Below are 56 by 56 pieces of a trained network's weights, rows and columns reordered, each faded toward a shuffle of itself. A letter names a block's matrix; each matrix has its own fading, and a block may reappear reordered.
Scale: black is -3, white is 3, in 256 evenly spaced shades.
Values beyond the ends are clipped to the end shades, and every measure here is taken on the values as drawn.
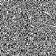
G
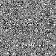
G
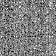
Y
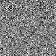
G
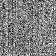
Y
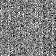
Y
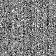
Y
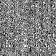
Y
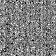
Y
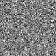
G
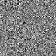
G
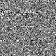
G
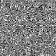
G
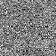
G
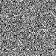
G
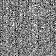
Y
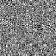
G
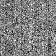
Y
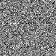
G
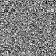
G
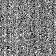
Y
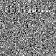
G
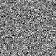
G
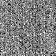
Y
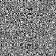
G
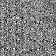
Y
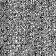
Y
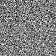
G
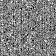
Y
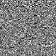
G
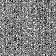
Y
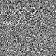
G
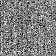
Y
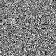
G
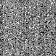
Y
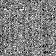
Y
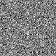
G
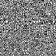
G
